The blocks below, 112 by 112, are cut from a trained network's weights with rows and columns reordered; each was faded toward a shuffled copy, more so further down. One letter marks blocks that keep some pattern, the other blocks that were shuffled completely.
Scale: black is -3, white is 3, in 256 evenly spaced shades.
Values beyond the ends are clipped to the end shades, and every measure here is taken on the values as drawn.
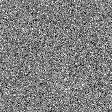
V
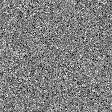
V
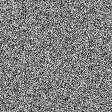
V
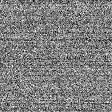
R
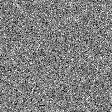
V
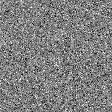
R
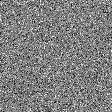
V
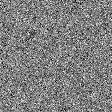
R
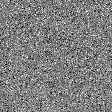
V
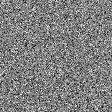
V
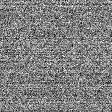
R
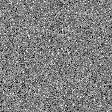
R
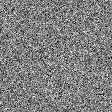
V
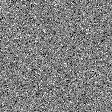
V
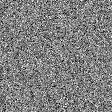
V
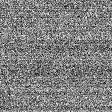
R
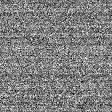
R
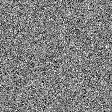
V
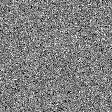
V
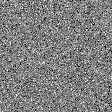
V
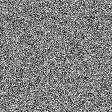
V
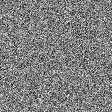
V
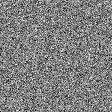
V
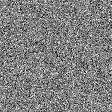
V
